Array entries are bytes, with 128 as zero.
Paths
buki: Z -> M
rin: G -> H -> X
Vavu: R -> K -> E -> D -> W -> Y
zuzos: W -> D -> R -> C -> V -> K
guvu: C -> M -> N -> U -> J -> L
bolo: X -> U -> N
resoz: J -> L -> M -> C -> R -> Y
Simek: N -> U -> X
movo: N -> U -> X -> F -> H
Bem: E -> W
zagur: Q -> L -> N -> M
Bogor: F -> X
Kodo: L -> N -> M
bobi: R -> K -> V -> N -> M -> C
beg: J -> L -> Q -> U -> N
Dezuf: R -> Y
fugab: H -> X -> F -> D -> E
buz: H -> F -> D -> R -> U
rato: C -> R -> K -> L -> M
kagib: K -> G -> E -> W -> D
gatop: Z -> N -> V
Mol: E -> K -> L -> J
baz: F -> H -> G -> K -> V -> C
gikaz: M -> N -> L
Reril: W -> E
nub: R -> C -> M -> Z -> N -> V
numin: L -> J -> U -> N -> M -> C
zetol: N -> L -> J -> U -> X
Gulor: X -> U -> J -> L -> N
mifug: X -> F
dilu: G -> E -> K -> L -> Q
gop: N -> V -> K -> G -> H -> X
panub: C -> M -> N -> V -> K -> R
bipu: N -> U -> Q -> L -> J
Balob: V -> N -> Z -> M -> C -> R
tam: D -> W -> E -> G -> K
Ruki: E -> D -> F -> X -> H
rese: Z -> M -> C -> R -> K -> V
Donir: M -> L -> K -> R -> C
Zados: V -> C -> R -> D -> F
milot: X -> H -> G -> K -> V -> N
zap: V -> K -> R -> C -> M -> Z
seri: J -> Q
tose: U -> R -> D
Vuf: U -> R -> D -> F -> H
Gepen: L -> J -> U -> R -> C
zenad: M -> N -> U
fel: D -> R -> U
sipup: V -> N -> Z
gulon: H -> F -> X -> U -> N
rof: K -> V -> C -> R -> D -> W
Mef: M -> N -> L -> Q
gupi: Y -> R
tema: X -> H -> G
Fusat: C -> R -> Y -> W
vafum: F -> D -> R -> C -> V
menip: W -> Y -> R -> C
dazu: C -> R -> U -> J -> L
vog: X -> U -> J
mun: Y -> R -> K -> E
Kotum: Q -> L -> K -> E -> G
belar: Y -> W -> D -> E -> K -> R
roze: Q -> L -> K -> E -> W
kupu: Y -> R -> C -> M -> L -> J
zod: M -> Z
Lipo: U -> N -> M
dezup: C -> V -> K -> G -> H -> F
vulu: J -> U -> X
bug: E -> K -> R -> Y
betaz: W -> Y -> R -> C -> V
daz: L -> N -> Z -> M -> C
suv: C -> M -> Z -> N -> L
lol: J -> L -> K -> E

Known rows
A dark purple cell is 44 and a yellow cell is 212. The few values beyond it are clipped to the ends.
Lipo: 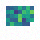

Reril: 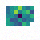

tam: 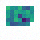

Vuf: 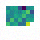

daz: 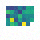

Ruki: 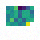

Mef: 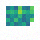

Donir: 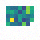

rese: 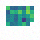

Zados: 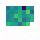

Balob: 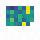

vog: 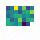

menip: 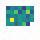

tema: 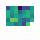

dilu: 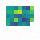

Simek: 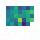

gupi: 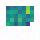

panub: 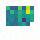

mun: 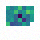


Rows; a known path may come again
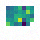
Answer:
buz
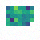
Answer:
seri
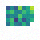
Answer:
gikaz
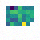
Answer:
sipup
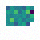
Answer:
Fusat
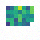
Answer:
Gulor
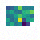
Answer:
zenad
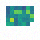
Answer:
betaz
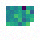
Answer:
Zados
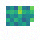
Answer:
Mef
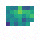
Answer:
milot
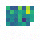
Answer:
panub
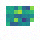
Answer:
dilu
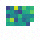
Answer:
kupu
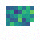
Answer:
Lipo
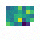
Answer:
fel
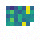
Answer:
Balob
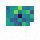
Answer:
Reril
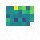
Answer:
Mol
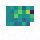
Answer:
rof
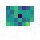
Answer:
fugab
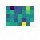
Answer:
zap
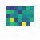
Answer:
daz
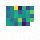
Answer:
vulu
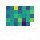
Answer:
zetol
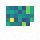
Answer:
Donir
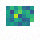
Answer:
kagib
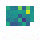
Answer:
belar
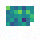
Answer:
zuzos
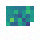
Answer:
bug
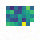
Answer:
buki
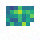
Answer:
gatop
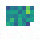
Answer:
gupi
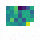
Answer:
Ruki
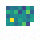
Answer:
menip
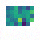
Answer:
Simek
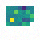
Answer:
baz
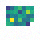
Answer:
Gepen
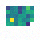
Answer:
resoz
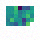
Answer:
gop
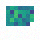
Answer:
Vavu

